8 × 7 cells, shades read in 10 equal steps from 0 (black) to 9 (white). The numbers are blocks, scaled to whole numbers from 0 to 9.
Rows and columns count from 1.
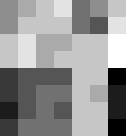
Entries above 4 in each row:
6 5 7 7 2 2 2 2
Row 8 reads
2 4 4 4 7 7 0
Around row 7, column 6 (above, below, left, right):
6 7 7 1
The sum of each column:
31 42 41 42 50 49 35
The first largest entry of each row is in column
4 7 7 7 5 5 5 5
